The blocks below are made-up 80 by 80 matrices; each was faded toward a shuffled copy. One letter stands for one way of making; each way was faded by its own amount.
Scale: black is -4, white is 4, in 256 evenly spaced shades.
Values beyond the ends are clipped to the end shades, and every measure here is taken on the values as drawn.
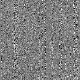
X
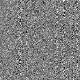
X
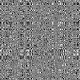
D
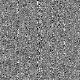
X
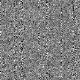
X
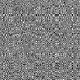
D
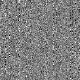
X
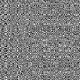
D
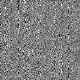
X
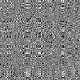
D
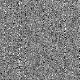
X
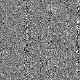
X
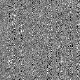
X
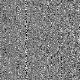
X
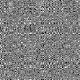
D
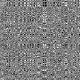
D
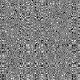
D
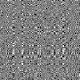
D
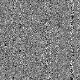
X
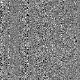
X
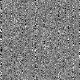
X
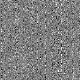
X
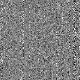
X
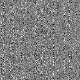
X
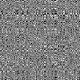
D
